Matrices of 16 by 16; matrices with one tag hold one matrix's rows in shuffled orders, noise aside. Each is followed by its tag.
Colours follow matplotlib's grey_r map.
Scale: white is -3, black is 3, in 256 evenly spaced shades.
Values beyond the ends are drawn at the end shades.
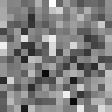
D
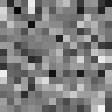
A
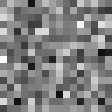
A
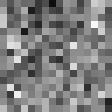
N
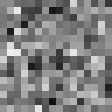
N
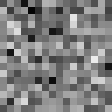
N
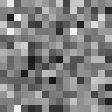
N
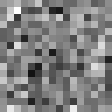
N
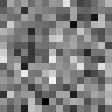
D
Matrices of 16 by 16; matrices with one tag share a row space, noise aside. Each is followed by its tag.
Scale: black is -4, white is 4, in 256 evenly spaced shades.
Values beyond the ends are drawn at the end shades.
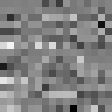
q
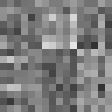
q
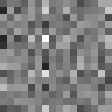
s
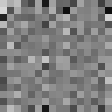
s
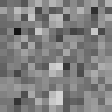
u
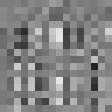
u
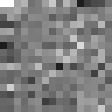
q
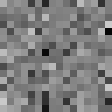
s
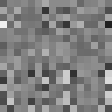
s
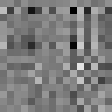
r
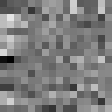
q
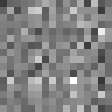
r
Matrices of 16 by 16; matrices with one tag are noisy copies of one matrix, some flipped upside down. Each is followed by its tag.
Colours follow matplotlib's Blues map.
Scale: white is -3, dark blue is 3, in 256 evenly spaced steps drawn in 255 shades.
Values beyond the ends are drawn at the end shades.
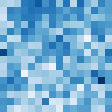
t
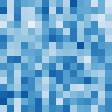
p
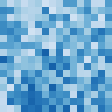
t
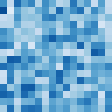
p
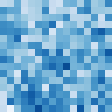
t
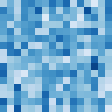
p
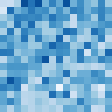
t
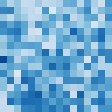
t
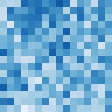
t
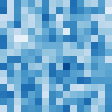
p
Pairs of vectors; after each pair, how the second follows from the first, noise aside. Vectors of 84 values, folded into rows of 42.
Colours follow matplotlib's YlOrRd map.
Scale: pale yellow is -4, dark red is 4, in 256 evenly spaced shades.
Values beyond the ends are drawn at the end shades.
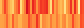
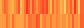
shrunk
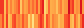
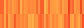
shrunk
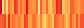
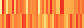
sign-scrambled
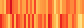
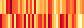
scaled up
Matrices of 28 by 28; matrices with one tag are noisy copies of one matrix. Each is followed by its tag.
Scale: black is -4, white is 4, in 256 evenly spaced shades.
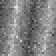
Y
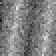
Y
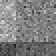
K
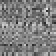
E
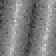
Y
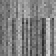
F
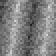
Y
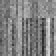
F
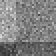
K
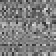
E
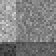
K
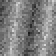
Y
